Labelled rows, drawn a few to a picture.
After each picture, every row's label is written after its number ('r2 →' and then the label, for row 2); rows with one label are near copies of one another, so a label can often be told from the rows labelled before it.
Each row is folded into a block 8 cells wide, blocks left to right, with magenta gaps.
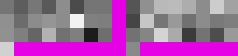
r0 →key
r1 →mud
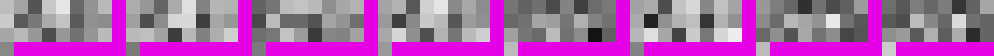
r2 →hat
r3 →hat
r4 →mud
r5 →hat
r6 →key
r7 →hat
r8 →key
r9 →key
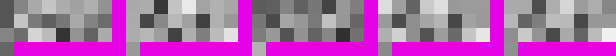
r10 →mud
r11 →hat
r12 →key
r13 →hat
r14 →hat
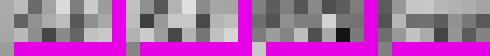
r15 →hat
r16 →hat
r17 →key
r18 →mud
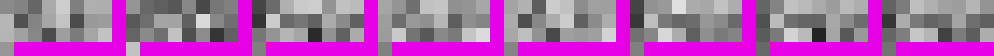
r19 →hat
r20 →key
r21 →mud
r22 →hat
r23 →hat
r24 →mud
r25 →mud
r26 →mud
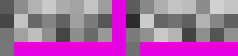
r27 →mud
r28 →mud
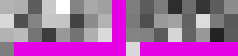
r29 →hat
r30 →key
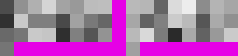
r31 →mud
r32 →hat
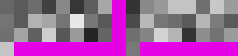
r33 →key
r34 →mud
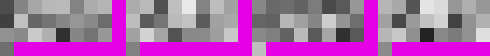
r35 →mud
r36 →hat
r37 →key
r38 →hat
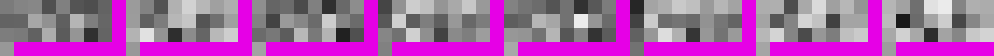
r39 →key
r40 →hat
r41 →key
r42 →mud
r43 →key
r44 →mud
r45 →hat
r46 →hat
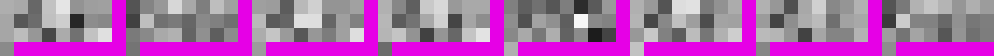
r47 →hat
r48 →mud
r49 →hat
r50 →hat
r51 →key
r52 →hat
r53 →hat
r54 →mud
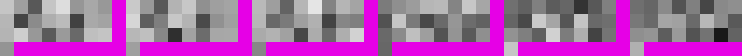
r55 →hat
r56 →hat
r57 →hat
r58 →mud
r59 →key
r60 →key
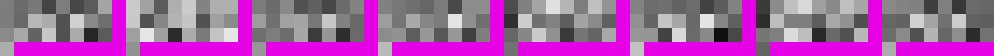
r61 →key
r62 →hat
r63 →key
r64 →key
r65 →mud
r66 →key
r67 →mud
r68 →key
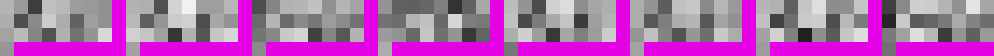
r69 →hat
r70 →hat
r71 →mud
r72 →key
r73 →hat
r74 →hat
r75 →hat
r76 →mud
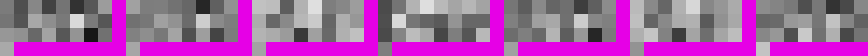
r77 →key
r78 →key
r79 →hat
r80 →mud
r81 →key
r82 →hat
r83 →key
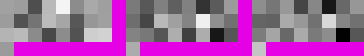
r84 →hat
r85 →key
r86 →key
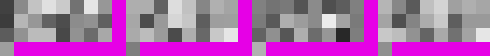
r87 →mud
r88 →hat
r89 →key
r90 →hat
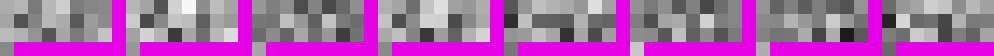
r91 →hat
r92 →hat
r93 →key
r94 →hat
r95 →mud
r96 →key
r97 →key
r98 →mud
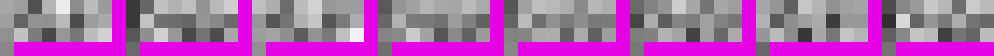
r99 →hat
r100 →mud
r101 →hat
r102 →mud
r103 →mud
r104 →mud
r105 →hat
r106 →mud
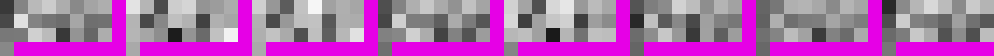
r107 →mud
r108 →hat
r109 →hat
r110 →mud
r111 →hat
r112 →mud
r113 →mud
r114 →mud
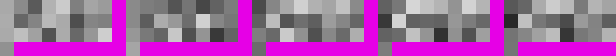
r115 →hat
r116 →key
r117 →mud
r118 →mud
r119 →mud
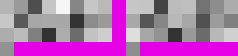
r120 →hat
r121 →hat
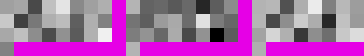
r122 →hat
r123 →key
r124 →hat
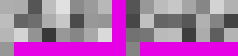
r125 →hat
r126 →mud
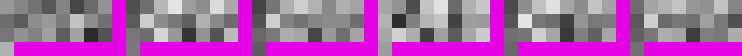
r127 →key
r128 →mud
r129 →mud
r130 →hat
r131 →mud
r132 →mud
